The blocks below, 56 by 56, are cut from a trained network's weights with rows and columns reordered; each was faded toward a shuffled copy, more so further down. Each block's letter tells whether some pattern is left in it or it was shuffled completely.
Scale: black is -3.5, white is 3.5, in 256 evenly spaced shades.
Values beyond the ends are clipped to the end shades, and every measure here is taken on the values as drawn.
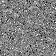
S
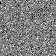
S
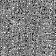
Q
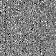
Q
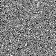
S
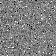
S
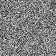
S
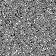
S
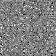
Q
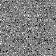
Q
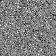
S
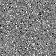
S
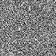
Q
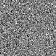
Q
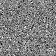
S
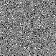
Q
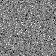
S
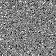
S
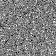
S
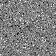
S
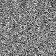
Q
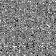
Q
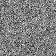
S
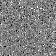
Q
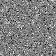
S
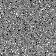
S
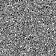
S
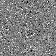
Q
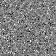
S
